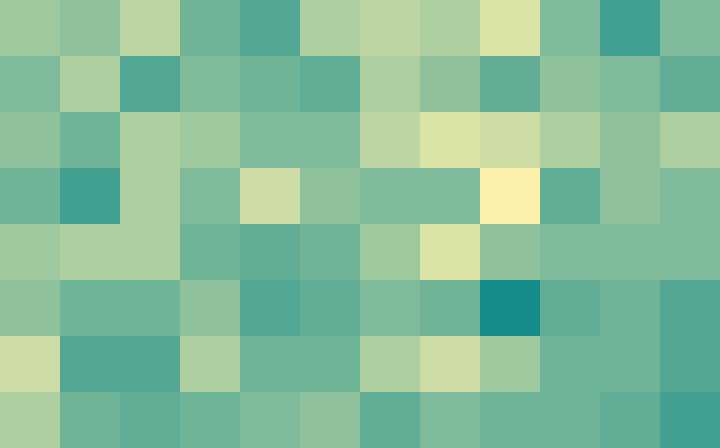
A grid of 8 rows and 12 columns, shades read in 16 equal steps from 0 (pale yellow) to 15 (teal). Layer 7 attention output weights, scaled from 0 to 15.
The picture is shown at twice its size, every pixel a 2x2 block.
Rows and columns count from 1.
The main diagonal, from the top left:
6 5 5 8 10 10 5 8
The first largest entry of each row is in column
11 3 2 2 5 9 2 12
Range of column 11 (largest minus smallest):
5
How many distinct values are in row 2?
6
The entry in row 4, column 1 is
9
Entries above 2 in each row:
11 12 11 11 11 12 12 12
